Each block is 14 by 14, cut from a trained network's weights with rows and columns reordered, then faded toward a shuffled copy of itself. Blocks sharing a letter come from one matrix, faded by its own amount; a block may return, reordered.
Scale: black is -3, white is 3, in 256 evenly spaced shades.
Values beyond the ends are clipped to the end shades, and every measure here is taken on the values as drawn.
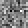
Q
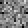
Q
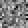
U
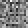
U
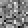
U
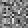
U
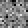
Q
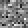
Q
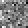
Q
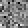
Q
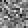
U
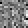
U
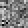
U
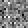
Q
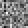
Q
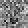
Q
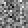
Q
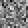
U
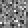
Q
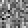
U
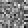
U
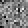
Q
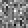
U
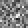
U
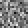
U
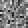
Q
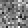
U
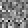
U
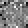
Q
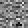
U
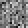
U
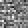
U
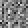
U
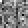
Q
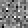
Q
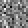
U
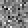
Q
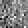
Q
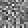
U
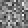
U
